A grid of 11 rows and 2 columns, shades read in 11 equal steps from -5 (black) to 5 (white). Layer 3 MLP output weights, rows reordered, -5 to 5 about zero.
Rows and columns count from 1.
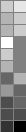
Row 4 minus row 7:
6 -2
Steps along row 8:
down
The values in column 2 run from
-5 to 4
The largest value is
5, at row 4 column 1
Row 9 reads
-2 -1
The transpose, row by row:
3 2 2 5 3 2 -1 1 -2 -2 -3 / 4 3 3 0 0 0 2 -1 -1 -2 -5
